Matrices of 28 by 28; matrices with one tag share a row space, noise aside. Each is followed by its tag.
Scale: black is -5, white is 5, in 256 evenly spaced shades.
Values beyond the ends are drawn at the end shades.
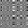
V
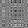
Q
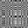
Q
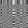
V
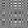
Q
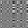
V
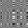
V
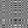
Q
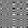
V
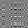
Q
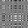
Q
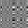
V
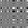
V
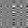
V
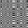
V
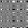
V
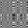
V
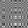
Q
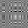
Q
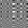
V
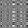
V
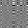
V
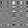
V
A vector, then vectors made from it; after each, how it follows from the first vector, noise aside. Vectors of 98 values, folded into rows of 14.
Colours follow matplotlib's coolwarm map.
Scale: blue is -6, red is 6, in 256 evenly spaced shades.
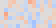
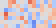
scaled up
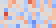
scaled up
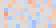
copied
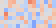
scaled up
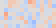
copied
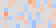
copied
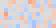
copied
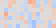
copied
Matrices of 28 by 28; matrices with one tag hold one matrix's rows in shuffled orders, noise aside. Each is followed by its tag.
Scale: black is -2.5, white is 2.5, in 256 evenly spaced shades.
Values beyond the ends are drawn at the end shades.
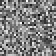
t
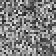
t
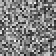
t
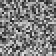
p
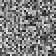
t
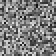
t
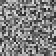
t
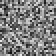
p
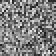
t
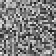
t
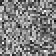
t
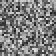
p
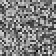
t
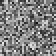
t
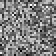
t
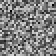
p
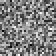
p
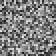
p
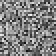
t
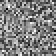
t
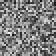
t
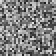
t
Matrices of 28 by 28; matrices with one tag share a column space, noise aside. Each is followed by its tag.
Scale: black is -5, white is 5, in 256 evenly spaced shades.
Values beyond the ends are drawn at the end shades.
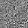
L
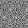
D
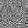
L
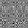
L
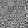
L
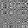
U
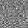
L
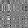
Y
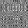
Y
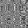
Y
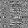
D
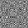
D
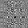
D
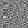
D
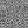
L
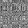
Y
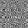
D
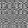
U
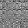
U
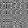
U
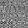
L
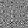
L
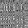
Y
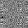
D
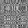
Y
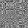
U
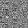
D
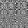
U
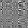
U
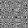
D
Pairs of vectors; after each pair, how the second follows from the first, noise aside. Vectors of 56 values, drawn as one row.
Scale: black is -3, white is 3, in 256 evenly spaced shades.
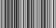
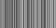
shrunk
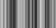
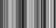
wrapped around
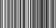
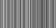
shrunk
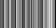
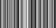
wrapped around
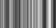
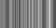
shrunk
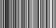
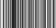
wrapped around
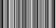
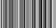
wrapped around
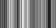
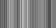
shrunk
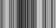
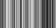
wrapped around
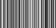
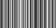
wrapped around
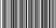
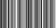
wrapped around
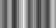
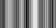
wrapped around
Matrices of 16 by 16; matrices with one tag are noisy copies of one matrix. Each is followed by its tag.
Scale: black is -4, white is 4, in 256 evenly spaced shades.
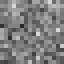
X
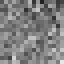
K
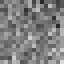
K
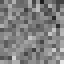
K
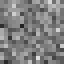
X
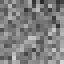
K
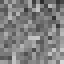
K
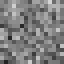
X
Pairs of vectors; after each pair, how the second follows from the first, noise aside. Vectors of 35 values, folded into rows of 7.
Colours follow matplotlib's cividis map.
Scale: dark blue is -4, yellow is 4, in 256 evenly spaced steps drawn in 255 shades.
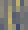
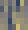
negated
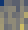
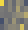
sign-scrambled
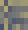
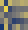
scaled up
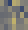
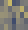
negated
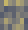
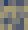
negated
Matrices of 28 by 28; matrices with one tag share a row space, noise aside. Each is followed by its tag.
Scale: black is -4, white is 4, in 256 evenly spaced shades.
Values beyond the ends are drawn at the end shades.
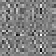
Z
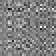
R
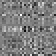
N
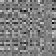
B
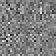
Z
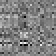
B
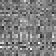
B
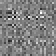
R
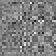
N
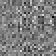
N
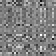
R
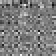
B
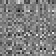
R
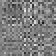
N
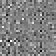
Z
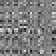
B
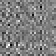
Z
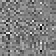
Z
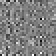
Z
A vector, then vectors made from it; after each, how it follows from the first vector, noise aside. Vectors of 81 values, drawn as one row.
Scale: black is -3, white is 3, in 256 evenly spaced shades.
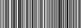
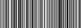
copied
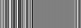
partly zeroed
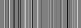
partly zeroed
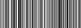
copied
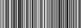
copied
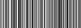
copied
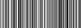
copied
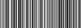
copied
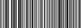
copied
